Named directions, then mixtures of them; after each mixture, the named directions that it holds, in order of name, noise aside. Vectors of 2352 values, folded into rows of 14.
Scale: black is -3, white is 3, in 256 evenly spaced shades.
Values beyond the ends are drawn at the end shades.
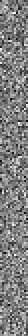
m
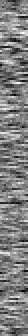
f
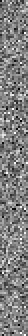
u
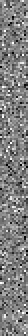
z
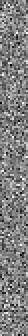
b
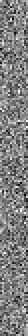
b, m, z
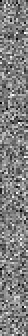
b, m, u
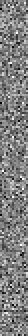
b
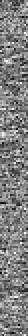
f, u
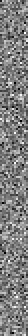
m, u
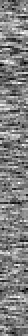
f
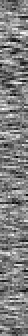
f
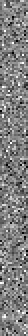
z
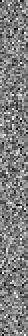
u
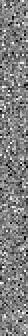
z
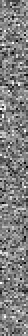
f, u, z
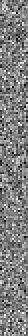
m, z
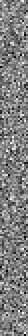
b, u, z
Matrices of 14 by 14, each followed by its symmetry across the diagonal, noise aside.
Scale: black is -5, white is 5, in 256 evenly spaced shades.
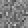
neither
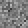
symmetric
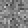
antisymmetric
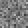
symmetric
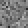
symmetric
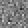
neither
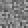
antisymmetric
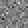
antisymmetric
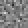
antisymmetric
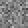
neither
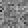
neither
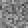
neither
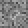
symmetric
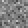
neither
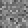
neither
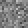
neither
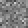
neither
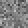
antisymmetric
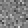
antisymmetric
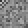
symmetric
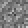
symmetric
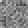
symmetric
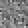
antisymmetric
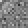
symmetric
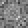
symmetric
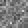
symmetric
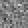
antisymmetric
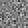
antisymmetric
